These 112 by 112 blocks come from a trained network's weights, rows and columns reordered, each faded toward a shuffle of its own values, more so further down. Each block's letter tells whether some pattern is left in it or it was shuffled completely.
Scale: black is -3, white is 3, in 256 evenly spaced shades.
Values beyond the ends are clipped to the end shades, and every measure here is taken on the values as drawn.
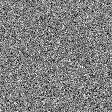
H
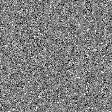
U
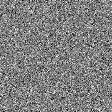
U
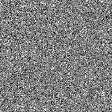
U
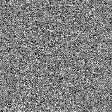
U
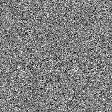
U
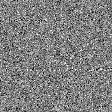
U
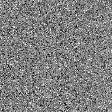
U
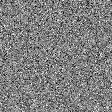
H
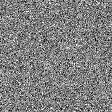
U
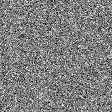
H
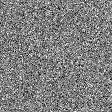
H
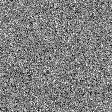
H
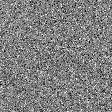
H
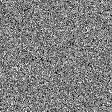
H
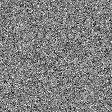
H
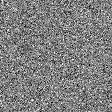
H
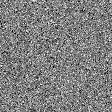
H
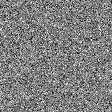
H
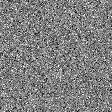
H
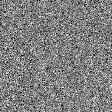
U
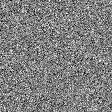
H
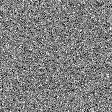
H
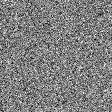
H
